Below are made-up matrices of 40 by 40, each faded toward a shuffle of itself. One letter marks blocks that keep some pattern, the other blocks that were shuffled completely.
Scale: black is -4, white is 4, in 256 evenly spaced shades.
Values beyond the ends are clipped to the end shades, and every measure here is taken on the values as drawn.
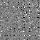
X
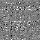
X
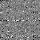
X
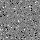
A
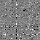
X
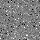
A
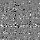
X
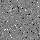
A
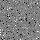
A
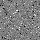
A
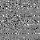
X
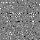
X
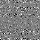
X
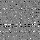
X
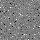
A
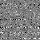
X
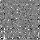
X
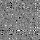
X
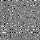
X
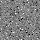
A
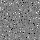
A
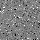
A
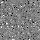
A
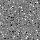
A
